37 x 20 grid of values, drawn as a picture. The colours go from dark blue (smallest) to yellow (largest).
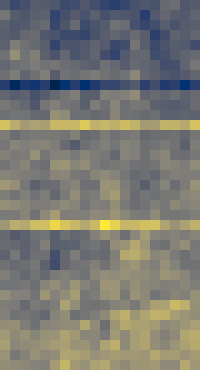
Rows 9, 13 and 23 differ from the rows beside them. Values rise toward the bottom. Streaks run across, left to right.
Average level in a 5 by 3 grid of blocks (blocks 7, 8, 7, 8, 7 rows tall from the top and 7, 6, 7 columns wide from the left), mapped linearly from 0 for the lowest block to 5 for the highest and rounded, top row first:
1 0 0
2 2 2
3 3 3
3 4 4
4 4 5
